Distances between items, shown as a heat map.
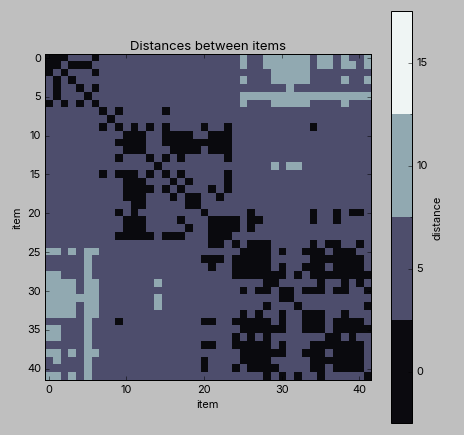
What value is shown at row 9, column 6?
5
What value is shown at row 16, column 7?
5
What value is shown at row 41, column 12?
5
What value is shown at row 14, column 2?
5
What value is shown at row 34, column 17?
5
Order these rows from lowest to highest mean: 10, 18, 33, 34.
34, 10, 18, 33
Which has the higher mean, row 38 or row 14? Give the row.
14
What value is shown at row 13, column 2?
5
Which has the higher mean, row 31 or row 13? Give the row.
31
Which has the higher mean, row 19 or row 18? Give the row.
19
